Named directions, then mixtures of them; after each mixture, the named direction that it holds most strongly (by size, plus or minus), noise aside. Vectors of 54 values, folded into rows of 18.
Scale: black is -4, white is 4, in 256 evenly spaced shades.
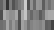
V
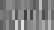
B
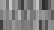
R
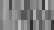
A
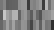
V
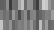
R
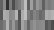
V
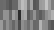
R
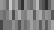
R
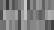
V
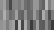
A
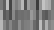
R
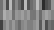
R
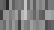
V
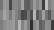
A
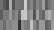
A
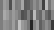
A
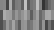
V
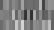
B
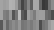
R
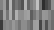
R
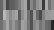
V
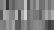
V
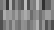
V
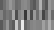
B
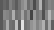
B
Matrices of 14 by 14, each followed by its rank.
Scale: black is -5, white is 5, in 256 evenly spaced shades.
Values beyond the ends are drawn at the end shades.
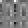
two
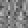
three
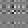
one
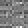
three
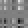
one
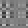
one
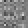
three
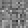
three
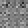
three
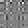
two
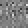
three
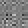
two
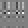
one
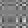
one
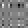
one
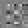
two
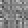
three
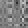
two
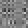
two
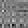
two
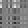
one
